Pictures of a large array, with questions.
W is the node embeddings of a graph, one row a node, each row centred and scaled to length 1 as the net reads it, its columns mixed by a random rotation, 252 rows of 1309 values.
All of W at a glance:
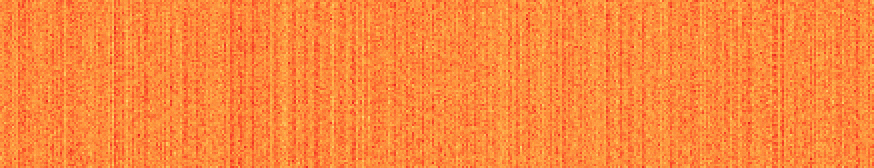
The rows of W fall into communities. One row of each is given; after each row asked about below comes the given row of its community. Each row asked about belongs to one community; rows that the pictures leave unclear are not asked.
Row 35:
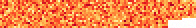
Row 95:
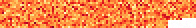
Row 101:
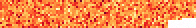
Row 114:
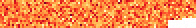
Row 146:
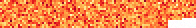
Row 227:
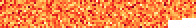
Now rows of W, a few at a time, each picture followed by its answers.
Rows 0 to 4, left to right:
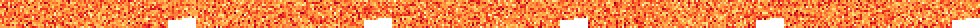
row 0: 114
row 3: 146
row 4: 101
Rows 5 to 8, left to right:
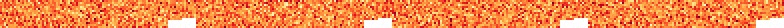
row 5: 101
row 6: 101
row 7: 95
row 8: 227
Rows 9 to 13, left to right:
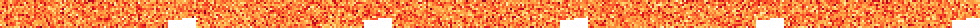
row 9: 101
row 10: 95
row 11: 101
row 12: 227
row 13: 35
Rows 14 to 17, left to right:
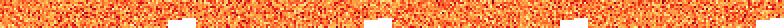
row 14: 95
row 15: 35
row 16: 146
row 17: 95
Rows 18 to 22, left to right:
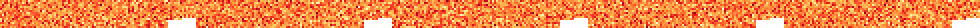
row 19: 146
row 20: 35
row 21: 101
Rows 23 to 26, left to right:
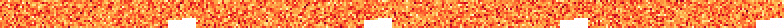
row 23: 114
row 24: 114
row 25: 95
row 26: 35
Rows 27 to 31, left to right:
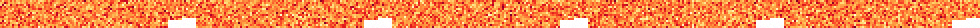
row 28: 114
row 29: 114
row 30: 101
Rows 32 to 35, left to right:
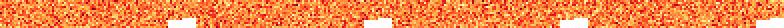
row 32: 95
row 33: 114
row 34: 227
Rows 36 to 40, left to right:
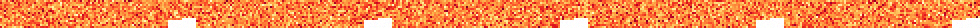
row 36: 35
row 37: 95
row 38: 114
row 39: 227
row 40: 114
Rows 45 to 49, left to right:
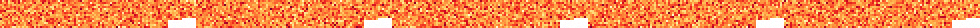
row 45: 35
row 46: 114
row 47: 35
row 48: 227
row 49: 35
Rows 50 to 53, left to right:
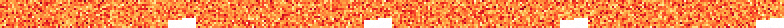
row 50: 101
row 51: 101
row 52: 227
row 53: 227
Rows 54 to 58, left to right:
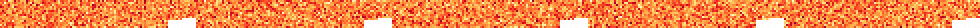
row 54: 35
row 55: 35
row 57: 114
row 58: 35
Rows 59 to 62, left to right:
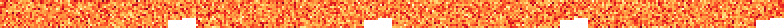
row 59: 101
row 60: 227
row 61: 95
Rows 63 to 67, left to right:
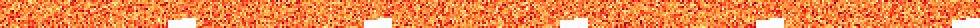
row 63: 101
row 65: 227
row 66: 101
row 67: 95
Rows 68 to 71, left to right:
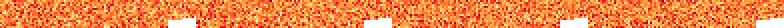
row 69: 101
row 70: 101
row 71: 101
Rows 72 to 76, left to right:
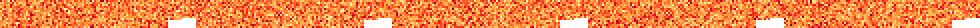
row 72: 146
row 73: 95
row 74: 101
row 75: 146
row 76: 101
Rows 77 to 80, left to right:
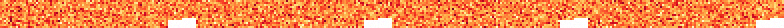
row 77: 146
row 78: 227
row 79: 35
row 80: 35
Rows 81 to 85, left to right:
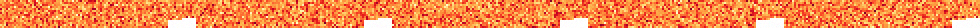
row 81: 101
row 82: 114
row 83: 146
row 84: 146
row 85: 114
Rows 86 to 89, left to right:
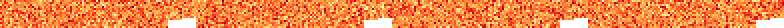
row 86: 227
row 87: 146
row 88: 114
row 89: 95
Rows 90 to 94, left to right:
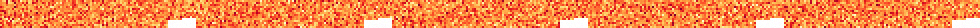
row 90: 35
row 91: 227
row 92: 146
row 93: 95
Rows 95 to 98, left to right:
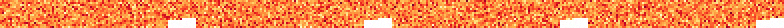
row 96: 227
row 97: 101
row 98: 227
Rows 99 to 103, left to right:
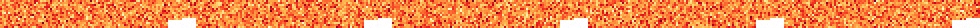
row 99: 227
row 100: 146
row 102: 227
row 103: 146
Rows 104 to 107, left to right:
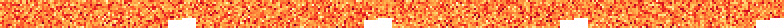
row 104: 114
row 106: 95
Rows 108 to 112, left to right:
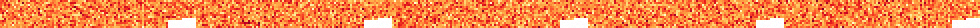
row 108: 95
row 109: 101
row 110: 114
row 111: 95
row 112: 101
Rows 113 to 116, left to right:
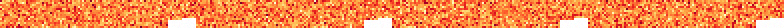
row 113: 146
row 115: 35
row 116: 101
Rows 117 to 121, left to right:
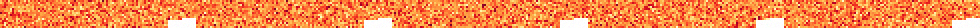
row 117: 101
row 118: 227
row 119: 95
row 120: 114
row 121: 35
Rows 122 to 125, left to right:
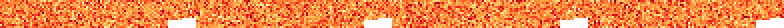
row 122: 227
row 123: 95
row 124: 114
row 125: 35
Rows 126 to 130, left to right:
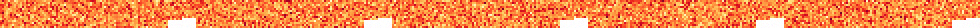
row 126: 95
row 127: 101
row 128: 114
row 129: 101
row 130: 146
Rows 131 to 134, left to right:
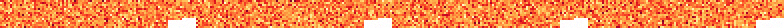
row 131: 101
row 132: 35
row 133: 227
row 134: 35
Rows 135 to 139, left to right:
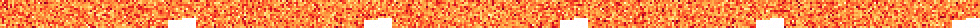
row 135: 114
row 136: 146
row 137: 114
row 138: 146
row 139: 35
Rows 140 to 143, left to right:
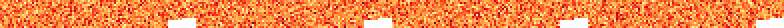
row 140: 114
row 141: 101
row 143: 227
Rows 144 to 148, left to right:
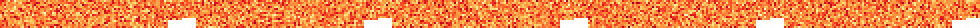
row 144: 95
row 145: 35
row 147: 114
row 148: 35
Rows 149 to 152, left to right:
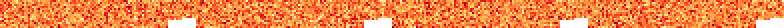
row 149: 95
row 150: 35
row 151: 35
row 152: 35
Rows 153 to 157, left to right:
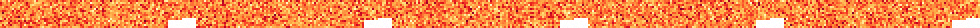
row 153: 146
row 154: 146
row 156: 227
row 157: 101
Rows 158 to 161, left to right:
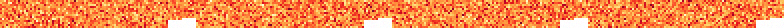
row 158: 101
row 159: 95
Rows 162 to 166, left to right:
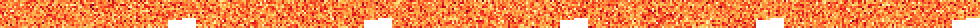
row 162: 95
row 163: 95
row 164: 146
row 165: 227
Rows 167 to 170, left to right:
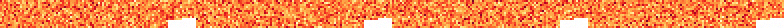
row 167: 114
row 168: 35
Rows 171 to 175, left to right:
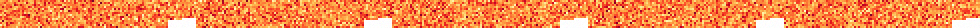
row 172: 146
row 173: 227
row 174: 35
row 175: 101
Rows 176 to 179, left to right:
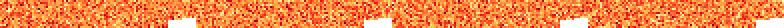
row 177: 95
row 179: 35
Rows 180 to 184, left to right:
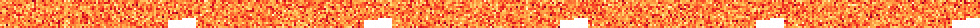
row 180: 101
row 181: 35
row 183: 95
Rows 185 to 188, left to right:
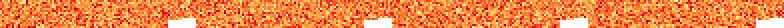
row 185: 114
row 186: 227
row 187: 114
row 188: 146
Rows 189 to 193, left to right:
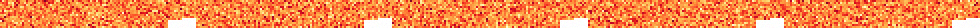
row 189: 35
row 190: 101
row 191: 101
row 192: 146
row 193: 35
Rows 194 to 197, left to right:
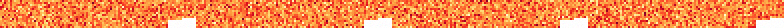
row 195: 227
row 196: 101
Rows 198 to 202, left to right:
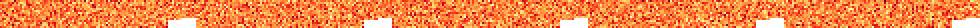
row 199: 95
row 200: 227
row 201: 35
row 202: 114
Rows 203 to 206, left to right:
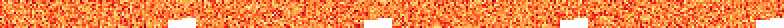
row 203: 35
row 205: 146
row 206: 101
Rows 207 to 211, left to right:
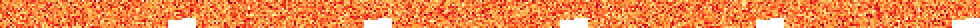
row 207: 146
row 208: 35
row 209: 227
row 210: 95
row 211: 95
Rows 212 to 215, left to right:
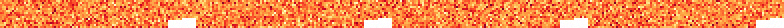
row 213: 146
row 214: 114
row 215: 35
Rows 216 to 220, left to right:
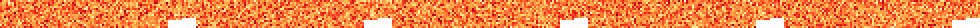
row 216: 35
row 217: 35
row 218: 146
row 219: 227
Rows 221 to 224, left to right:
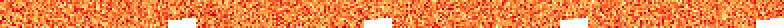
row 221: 146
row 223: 227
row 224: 146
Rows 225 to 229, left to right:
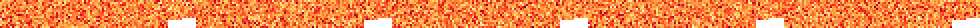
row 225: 146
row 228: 227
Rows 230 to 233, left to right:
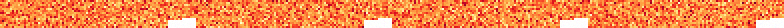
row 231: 227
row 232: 101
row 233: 146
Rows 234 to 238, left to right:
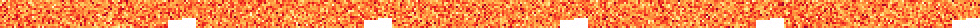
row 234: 114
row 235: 35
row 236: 95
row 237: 146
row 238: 114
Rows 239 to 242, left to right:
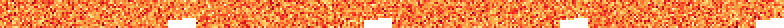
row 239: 35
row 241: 114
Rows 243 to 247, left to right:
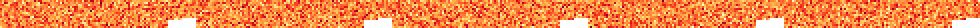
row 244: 95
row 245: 95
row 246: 101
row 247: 35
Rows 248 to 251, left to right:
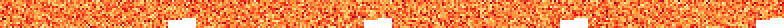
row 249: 35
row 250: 146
